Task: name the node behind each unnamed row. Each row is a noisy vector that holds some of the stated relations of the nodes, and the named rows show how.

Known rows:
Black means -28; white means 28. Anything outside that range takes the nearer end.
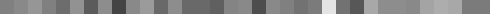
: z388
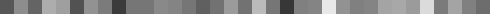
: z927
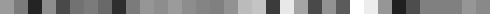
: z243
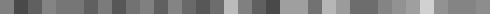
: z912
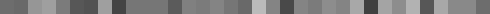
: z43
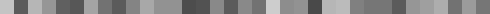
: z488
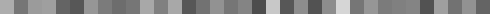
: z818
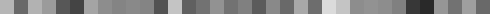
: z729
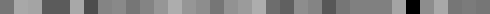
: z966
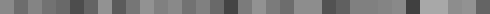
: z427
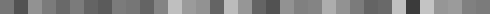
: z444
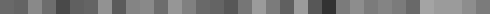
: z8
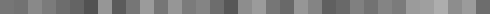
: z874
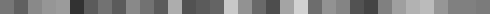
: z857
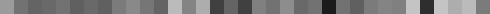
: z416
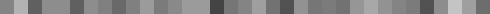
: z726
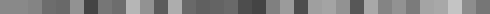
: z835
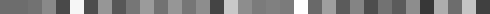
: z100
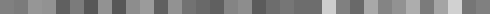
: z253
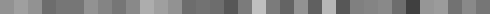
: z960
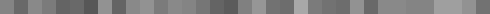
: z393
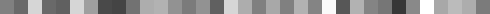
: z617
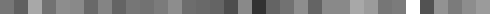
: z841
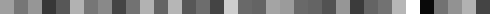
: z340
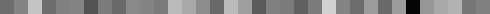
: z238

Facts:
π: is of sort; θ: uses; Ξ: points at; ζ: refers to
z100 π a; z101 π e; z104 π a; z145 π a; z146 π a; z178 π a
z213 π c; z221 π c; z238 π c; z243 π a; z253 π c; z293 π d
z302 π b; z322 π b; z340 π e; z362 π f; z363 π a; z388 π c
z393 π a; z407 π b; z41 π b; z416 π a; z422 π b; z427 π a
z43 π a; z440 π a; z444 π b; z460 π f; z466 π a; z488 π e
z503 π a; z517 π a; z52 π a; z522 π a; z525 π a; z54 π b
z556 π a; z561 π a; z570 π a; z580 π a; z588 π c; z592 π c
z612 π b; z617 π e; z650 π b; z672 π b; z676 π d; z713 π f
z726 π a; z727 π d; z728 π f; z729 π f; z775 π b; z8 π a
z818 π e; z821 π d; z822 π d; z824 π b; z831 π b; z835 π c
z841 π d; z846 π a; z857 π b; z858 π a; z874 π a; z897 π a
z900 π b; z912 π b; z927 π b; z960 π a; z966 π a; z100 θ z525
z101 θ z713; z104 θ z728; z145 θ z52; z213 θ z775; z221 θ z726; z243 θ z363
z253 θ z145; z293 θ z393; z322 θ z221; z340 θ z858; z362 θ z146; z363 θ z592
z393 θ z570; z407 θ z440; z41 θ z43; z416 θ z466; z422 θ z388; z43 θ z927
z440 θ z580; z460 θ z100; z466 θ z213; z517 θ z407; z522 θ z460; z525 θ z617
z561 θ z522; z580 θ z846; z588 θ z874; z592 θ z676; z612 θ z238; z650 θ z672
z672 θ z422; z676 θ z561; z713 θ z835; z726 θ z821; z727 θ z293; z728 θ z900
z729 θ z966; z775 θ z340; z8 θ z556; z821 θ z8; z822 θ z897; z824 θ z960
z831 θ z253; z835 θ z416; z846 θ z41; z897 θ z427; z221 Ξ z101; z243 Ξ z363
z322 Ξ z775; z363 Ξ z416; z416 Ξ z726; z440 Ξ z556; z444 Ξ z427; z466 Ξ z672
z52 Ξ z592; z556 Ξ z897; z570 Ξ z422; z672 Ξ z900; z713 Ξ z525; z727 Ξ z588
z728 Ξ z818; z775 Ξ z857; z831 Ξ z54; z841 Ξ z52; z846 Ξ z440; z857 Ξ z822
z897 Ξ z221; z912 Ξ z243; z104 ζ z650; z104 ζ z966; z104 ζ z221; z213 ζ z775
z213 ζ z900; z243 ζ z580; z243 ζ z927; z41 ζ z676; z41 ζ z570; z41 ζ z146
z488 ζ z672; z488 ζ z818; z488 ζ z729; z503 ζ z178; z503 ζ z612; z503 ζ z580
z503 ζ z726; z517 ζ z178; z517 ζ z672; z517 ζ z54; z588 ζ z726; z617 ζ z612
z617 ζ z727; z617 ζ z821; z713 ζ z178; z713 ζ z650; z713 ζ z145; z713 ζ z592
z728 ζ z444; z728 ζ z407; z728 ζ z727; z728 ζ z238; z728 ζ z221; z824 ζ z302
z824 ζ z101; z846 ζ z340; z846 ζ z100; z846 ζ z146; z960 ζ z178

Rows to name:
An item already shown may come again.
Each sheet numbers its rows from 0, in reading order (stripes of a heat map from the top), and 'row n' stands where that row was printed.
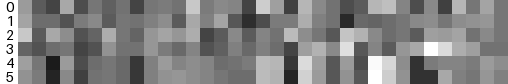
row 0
z363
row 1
z466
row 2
z488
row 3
z824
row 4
z243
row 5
z243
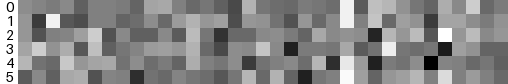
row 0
z588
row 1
z728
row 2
z900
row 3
z592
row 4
z672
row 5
z927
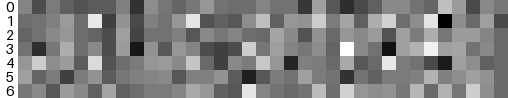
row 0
z556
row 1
z676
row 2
z43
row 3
z41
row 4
z592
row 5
z466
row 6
z612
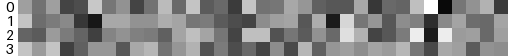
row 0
z340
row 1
z517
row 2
z407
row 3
z713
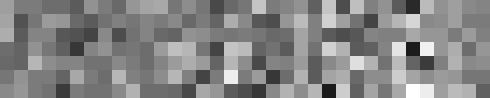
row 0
z503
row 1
z322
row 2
z897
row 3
z407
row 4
z727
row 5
z650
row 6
z101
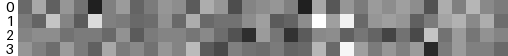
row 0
z580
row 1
z460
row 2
z52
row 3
z54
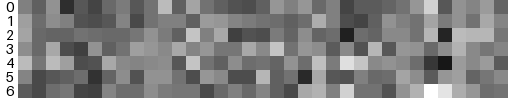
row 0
z858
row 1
z897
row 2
z416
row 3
z104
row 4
z729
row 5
z440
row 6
z824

